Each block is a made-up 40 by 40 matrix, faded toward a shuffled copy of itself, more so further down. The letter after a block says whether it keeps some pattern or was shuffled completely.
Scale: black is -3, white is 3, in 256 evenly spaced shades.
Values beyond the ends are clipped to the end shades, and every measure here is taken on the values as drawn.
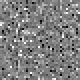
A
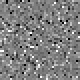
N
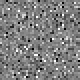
A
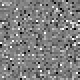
A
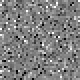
N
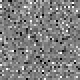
A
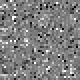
A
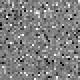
A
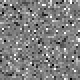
N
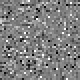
A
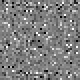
A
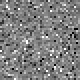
N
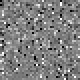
A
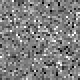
N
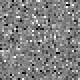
N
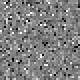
A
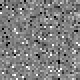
A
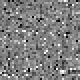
A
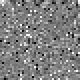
A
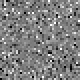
A
